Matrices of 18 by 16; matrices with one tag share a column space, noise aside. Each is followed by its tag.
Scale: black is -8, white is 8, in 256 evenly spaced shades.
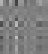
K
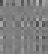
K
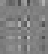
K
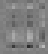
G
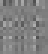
K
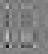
G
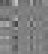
K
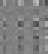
K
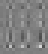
G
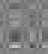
G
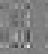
G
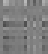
K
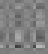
G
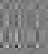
G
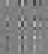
K
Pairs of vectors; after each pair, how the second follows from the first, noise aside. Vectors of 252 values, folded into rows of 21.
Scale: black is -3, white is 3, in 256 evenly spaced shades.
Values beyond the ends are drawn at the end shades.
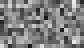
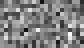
wrapped around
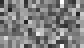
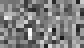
wrapped around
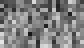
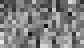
copied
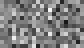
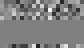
partly zeroed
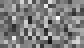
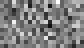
wrapped around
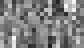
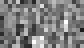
wrapped around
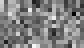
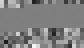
partly zeroed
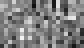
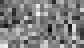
wrapped around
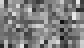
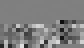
partly zeroed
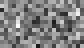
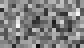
copied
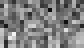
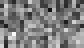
copied
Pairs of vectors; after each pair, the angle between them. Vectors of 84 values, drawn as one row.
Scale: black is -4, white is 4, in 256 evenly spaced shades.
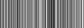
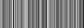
orthogonal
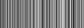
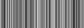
partly aligned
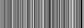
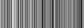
partly aligned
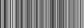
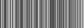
nearly parallel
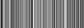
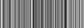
nearly opposite
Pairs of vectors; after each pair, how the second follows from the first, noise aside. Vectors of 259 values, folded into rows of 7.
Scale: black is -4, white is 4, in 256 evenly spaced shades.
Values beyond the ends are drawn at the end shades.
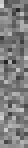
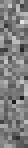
shuffled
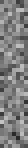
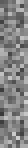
sign-scrambled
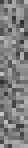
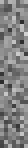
sign-scrambled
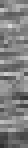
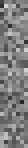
shuffled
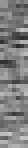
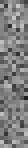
shuffled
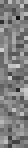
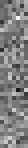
sign-scrambled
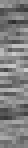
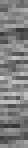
reversed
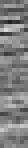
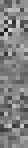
sign-scrambled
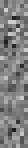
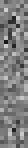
sign-scrambled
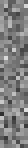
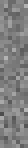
shrunk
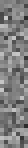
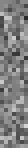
sign-scrambled
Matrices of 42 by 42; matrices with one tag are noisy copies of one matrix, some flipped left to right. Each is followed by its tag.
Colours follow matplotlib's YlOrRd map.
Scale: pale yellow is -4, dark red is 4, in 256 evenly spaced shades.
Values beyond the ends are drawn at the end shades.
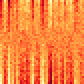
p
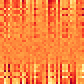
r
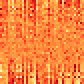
r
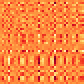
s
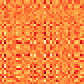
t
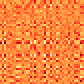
t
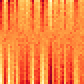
p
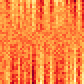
p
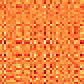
t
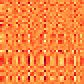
s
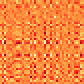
t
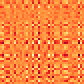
t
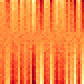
p
